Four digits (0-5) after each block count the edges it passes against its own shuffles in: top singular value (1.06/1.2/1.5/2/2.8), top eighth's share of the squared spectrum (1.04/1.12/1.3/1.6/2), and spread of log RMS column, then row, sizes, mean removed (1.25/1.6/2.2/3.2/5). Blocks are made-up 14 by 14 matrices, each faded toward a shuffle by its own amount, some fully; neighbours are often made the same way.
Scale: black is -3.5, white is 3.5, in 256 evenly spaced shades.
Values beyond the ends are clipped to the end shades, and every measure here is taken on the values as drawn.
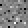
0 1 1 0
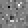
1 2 0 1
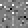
0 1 0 0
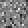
0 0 0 0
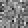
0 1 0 0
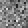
0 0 0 0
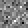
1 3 0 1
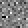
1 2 0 0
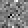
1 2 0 0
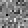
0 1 0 0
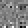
2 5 0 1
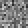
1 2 0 1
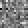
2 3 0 0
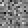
0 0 0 0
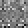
2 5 1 2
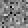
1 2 1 0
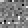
1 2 0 1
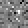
0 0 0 0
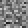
2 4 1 0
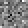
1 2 0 0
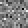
0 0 0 0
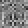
3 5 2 2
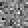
2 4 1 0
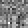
3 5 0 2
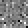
0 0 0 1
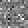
2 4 1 1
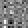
3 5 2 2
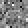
0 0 0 0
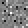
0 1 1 0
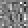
3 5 2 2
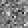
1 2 1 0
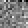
2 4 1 2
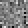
1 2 1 1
